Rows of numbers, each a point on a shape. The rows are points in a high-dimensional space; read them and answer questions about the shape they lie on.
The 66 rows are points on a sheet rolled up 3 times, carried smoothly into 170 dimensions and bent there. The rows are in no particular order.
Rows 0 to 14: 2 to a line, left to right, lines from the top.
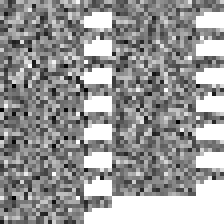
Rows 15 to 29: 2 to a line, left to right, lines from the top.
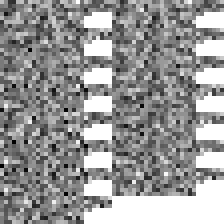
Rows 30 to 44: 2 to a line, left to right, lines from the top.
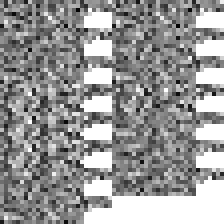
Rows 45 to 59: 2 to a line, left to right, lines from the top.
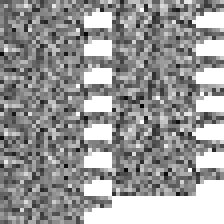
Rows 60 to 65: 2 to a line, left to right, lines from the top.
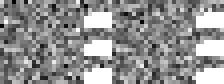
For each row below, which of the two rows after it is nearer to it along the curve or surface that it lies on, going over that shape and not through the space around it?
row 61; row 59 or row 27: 27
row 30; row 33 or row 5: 5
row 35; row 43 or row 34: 34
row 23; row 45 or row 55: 45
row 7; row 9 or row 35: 9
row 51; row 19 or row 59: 19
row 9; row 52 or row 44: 44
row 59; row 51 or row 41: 51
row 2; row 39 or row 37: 37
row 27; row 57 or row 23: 23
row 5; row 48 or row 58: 58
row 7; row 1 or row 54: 54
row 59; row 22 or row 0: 0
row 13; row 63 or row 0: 0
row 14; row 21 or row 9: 21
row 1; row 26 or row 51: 26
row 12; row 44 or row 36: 36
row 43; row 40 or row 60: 40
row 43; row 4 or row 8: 4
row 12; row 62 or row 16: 16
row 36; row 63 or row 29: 29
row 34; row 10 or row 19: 19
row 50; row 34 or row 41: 34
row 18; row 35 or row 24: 35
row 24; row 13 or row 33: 13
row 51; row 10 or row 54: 10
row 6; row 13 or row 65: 65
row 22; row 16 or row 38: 38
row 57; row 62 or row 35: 62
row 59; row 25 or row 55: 55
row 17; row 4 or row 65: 4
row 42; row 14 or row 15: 15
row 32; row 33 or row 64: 64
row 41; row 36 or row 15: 15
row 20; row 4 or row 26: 26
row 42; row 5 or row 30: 5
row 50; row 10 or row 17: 10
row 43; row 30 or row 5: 30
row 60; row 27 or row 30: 27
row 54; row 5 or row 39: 5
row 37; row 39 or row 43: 43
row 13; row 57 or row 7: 57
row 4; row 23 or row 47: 23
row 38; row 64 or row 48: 64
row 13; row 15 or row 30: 15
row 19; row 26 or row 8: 26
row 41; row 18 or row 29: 29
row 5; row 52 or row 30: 30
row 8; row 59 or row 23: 23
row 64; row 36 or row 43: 43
